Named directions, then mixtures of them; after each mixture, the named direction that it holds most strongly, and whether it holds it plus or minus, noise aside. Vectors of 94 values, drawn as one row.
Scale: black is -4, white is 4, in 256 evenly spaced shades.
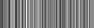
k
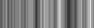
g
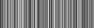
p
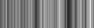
g, plus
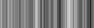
g, minus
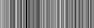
k, minus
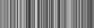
p, plus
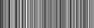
k, plus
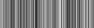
k, minus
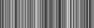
k, plus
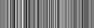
p, plus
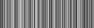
p, plus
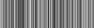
p, minus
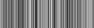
p, minus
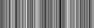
k, plus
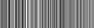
k, plus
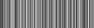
k, plus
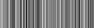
k, minus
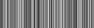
p, plus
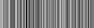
k, minus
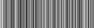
k, minus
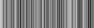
g, minus
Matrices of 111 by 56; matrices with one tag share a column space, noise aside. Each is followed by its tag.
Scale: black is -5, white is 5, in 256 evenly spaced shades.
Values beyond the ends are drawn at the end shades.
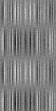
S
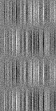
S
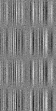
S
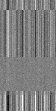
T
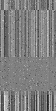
T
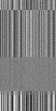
T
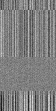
T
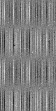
S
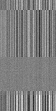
T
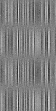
S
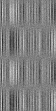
S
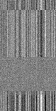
T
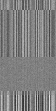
T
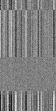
T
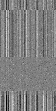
T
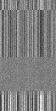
T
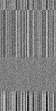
T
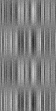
S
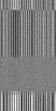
T
